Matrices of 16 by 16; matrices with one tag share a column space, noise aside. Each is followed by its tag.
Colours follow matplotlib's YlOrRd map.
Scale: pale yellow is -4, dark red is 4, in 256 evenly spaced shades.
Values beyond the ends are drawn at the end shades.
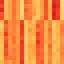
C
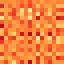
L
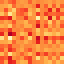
L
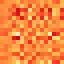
L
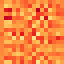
L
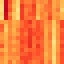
C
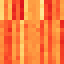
C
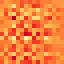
L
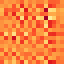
L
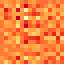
L
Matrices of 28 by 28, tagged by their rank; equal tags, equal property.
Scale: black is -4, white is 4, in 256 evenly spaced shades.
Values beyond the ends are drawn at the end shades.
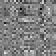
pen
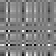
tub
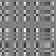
tub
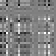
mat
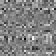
pen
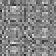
pen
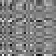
mat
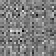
pen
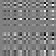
tub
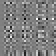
mat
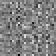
pen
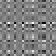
tub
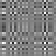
tub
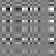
tub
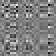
mat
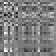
mat
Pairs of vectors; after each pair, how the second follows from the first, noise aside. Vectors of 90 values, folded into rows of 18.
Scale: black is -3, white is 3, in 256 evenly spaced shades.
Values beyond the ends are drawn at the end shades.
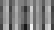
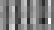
wrapped around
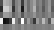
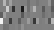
partly zeroed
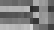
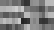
wrapped around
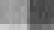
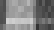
wrapped around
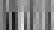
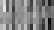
wrapped around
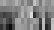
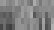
shrunk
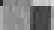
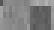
shrunk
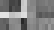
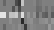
partly zeroed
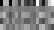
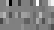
partly zeroed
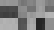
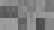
shrunk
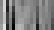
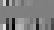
partly zeroed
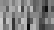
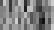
wrapped around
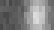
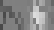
partly zeroed
